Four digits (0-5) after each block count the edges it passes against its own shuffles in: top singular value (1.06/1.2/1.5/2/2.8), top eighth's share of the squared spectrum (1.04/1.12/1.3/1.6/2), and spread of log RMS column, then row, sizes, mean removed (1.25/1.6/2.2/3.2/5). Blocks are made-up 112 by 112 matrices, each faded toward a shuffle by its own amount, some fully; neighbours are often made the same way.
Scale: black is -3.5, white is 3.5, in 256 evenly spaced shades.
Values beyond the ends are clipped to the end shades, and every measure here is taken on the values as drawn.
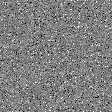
0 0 0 0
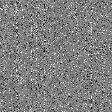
1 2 2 0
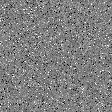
0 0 0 0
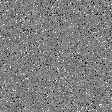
1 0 0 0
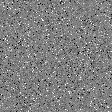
0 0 0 0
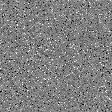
0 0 0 0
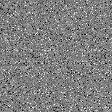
1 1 0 2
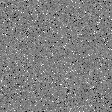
0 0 0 0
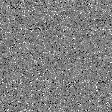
0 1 0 2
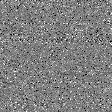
1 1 0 2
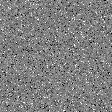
0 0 0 0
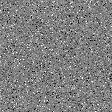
2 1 0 0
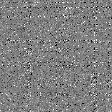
2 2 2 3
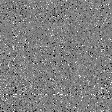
2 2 2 2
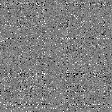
2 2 3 3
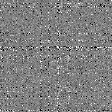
2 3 3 3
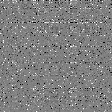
4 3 1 2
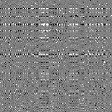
5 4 3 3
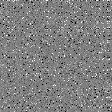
4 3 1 2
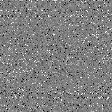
4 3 1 2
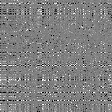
5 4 3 3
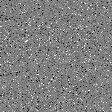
2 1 0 0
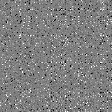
4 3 2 2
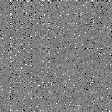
4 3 2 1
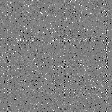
4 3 2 1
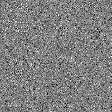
3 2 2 1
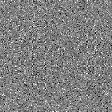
4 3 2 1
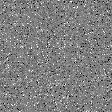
3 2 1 1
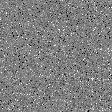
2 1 0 0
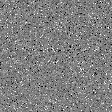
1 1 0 1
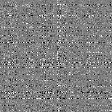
2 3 3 4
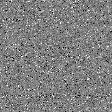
1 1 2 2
